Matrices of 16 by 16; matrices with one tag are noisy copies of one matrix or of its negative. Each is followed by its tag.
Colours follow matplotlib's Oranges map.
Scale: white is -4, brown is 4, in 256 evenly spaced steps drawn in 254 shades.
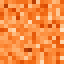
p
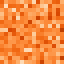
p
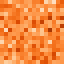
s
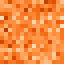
s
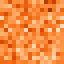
s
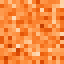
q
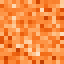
q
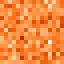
s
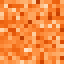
p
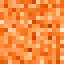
p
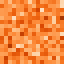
q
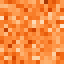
s
